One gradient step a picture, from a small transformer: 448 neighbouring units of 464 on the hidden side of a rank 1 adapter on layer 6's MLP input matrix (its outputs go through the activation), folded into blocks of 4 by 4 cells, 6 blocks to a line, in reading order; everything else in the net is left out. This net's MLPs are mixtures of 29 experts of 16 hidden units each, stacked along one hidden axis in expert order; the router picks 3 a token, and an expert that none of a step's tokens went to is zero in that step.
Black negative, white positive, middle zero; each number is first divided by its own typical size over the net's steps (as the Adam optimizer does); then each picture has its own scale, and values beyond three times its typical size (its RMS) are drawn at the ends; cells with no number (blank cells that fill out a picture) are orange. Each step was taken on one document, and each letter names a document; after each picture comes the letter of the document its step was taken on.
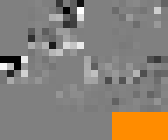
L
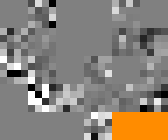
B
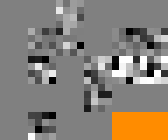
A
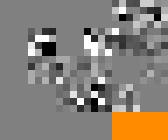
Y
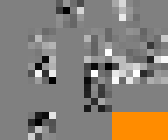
A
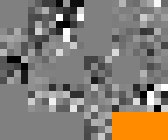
B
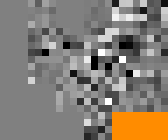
Y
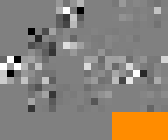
L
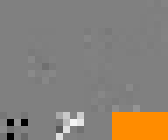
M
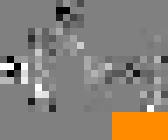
L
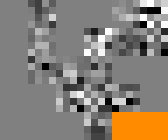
Y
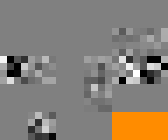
A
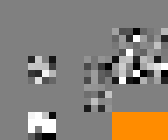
A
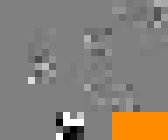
M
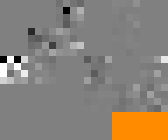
L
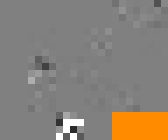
M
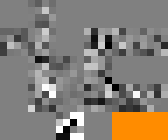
Y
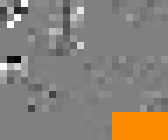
L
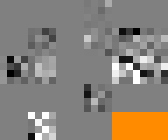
A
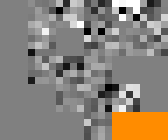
Y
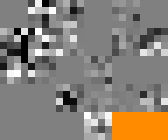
B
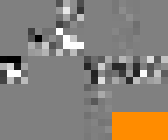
L
